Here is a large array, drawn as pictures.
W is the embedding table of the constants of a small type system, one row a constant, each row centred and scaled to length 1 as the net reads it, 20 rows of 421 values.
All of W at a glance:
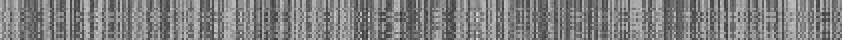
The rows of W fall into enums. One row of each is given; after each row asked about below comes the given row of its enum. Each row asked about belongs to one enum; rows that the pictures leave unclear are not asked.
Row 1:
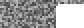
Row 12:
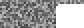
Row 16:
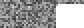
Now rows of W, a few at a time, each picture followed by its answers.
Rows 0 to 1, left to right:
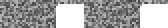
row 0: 1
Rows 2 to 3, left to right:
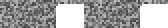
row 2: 1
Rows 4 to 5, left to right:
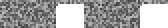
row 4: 12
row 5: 1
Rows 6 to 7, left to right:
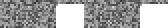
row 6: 16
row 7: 16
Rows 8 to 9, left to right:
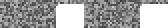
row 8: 1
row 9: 16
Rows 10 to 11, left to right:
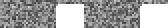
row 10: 16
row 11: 1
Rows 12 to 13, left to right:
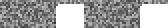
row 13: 1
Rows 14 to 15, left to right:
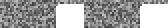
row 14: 1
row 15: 12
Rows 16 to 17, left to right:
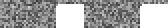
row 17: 12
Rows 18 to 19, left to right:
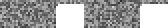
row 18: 12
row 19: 16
